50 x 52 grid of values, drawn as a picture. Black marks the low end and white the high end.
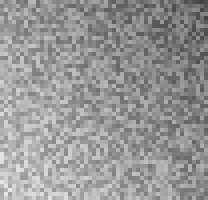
Grain: fine. Stripes: none. Odd rows or columns: none. Average level on the scale: 60%. Slope: up to the bottom left. Ninth with the highest average: bottom left.
